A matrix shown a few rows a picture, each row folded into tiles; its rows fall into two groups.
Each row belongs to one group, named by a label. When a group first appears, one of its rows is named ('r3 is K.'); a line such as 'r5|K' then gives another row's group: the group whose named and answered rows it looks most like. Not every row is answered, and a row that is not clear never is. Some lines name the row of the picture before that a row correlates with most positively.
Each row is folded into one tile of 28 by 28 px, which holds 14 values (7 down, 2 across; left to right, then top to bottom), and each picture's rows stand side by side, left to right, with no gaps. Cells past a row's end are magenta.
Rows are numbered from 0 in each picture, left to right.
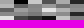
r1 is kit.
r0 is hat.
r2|hat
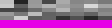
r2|kit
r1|kit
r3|kit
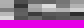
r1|kit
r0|hat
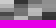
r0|hat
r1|kit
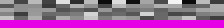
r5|kit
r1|hat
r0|hat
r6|hat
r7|kit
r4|hat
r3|hat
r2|hat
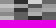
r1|kit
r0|hat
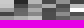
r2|kit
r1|hat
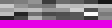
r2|kit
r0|kit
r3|kit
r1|hat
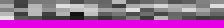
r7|kit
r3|kit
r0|hat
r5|kit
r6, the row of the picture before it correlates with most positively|2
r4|kit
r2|kit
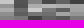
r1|kit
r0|hat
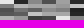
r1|kit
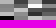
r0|kit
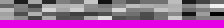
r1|kit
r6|hat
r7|kit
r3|hat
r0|hat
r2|kit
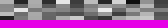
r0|kit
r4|hat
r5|hat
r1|hat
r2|hat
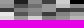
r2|hat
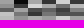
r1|hat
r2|hat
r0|hat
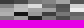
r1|kit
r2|kit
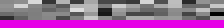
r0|kit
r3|hat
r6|hat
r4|kit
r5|hat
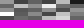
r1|kit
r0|kit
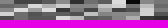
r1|kit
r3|kit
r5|kit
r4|hat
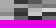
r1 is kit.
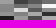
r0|kit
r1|kit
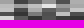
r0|hat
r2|kit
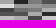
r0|hat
